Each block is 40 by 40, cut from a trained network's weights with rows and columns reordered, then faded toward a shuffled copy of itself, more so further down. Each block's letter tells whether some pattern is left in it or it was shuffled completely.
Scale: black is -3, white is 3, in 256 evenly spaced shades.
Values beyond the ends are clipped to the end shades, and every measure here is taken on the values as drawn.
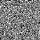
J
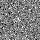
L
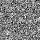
J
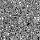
J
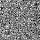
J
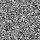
L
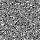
L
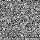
J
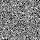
L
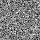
L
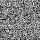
J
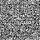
J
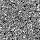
L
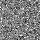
L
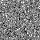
L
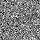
J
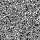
L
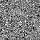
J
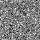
L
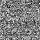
J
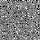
J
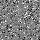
L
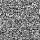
J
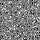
L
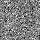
L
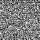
J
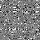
J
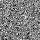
L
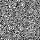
L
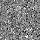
J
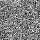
J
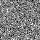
L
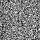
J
